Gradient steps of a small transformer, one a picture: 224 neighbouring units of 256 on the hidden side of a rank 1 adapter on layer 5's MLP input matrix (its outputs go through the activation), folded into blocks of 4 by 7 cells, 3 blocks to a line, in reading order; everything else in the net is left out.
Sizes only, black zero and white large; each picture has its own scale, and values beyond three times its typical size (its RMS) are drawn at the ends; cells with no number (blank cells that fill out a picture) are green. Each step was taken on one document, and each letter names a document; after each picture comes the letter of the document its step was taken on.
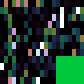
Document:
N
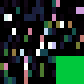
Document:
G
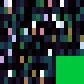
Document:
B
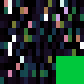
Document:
B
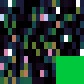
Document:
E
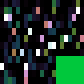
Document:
G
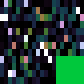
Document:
E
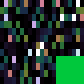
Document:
N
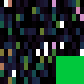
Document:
E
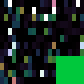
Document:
E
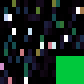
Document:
G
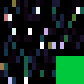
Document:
G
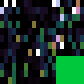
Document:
N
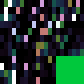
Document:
N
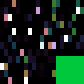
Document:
G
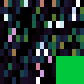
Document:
N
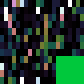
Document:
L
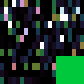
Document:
L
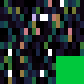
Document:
B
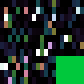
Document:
G
